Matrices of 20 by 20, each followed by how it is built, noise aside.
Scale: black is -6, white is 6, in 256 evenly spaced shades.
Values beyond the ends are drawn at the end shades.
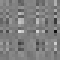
low rank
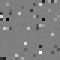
sparse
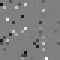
sparse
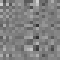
low rank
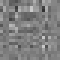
low rank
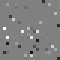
sparse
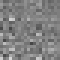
low rank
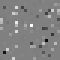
sparse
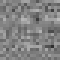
low rank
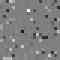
sparse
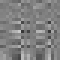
low rank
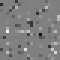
sparse
